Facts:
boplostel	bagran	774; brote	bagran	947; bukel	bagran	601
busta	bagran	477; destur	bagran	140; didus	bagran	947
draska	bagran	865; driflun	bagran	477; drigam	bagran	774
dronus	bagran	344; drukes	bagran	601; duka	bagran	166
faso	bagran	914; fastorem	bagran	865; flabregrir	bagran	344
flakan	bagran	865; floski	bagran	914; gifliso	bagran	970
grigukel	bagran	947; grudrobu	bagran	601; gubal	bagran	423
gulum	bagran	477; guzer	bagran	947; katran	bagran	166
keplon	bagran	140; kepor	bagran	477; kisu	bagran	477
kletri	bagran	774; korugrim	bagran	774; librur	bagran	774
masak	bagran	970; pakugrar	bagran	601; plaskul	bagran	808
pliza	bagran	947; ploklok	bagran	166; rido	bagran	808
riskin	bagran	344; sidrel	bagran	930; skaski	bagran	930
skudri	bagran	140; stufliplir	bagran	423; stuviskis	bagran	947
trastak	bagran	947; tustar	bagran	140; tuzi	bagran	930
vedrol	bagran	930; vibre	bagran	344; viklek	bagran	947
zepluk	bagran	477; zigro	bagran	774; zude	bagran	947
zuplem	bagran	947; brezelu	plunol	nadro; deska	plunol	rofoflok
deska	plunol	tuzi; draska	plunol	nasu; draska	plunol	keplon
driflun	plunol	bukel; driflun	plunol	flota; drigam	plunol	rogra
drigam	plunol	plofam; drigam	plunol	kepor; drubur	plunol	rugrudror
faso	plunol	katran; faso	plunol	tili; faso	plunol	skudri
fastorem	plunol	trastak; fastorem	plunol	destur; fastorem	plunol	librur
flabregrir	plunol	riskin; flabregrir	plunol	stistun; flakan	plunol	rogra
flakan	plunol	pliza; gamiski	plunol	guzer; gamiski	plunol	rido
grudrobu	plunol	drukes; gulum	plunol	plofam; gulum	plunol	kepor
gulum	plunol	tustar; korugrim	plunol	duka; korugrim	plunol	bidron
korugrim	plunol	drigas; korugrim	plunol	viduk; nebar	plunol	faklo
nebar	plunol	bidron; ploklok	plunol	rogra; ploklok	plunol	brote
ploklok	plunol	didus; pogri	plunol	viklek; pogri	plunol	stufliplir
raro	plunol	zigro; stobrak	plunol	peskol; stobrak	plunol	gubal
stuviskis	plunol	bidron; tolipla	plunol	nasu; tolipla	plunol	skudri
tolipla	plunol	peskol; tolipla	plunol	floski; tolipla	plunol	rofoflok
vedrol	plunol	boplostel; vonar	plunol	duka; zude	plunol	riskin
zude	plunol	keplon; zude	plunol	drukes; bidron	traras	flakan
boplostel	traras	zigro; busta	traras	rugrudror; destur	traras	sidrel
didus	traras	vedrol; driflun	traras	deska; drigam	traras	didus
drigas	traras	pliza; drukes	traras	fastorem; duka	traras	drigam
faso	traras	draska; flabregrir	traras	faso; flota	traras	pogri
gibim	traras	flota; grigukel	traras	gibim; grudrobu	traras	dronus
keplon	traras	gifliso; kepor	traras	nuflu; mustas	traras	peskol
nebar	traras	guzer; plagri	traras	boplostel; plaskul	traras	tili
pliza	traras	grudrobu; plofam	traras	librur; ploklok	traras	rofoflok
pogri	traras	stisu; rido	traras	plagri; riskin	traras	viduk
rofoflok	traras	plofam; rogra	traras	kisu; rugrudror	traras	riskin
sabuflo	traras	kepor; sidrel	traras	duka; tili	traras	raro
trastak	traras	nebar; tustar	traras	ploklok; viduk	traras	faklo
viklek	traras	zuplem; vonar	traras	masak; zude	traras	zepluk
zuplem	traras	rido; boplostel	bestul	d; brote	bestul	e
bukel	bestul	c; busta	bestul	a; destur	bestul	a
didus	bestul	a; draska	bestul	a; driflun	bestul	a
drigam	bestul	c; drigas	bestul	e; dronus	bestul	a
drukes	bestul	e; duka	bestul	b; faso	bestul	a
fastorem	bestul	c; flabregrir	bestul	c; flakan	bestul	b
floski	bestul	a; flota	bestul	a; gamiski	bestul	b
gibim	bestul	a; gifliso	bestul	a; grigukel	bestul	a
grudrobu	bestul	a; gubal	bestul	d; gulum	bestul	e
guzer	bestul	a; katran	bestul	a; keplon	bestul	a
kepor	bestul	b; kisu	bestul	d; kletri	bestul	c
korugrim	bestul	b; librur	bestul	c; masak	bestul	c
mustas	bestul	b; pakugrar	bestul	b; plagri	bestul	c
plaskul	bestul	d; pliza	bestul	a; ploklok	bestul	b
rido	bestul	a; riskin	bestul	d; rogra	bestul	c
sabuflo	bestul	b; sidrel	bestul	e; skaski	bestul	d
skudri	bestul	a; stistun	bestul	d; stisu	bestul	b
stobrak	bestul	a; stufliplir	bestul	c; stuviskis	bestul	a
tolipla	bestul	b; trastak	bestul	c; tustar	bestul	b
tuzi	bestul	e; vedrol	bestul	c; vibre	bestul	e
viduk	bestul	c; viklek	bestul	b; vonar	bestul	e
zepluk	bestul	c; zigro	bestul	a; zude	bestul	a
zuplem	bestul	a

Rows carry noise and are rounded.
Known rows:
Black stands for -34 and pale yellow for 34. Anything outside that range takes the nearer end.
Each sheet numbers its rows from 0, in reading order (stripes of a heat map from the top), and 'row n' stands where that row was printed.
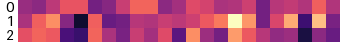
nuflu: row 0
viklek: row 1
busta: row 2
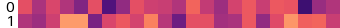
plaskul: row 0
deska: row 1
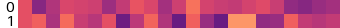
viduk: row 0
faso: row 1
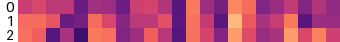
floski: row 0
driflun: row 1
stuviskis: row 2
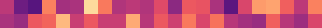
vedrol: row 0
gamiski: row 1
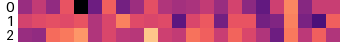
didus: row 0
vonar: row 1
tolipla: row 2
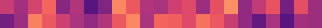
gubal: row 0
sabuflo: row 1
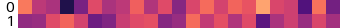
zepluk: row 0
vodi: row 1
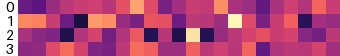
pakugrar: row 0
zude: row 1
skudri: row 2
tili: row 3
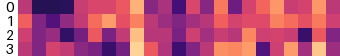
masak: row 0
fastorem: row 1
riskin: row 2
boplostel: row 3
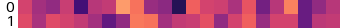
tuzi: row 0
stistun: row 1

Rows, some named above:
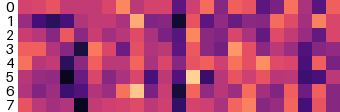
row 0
vonar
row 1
gifliso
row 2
katran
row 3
grigukel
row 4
zepluk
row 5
keplon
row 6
vibre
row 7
brote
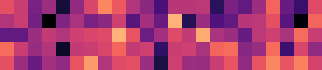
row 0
sidrel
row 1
destur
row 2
pakugrar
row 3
brote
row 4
draska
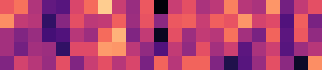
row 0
gulum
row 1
zepluk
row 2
vibre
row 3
drukes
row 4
duka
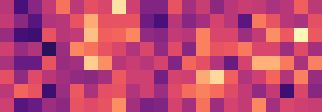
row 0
librur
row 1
grudrobu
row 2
flakan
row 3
flabregrir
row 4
vedrol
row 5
plagri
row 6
kepor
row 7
bukel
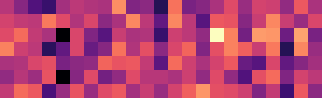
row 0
dronus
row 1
stobrak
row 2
zuplem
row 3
kisu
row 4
drigas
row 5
didus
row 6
kepor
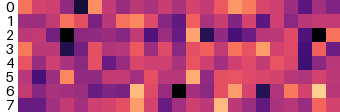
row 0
trastak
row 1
plofam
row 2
destur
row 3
zepluk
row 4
plaskul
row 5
rogra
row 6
zigro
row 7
pakugrar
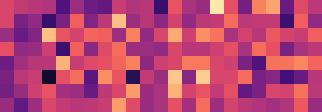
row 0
rido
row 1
riskin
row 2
ploklok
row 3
skaski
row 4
korugrim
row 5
tustar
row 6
bidron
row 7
kletri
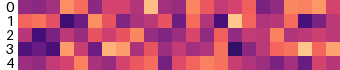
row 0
nebar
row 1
driflun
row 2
bukel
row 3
drigam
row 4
stisu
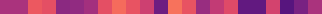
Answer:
drigas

